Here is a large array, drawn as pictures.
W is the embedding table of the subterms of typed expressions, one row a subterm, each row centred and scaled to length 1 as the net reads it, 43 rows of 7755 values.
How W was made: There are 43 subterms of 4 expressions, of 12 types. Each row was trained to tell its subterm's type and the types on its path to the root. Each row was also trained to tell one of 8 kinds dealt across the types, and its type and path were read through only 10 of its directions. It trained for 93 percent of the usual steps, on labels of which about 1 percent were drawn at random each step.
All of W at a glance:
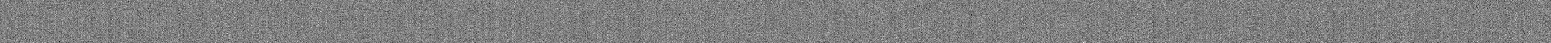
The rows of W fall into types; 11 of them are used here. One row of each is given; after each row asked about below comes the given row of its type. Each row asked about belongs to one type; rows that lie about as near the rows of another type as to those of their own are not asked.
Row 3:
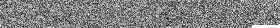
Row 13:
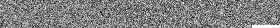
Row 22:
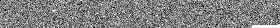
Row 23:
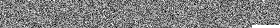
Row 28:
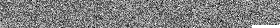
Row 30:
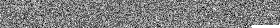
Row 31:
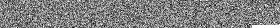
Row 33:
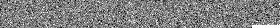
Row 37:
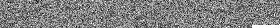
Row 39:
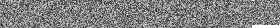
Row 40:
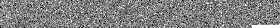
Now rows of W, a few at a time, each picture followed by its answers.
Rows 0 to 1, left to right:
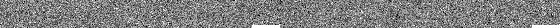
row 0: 23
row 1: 37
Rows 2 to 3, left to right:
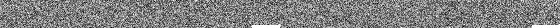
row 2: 3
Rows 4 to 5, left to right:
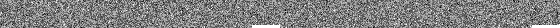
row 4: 39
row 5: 22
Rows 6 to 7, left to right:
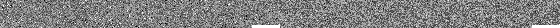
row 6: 28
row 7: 22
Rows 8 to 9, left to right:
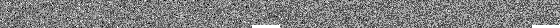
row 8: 37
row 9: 37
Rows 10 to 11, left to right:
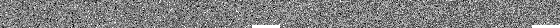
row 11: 3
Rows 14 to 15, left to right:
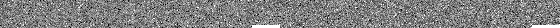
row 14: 33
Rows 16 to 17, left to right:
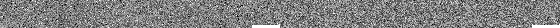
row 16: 28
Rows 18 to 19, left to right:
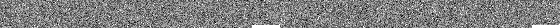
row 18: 23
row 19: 40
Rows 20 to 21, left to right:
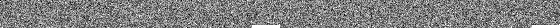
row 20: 33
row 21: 22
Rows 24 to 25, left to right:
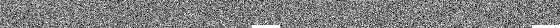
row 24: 30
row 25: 33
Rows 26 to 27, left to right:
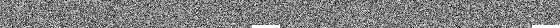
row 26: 23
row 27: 39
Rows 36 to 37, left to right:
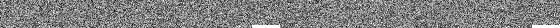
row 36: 33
